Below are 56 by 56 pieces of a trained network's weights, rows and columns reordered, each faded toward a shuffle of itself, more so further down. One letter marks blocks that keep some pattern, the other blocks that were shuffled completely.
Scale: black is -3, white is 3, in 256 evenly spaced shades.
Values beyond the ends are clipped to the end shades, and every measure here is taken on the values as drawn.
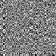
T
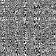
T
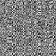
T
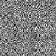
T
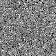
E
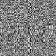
T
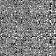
T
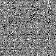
T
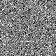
E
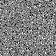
E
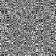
T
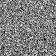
E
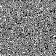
E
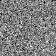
E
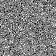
E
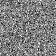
E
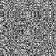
T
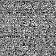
T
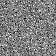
E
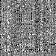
T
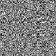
T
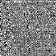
T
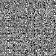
T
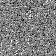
E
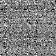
T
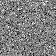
E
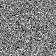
E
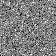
E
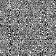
T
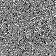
E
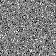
E
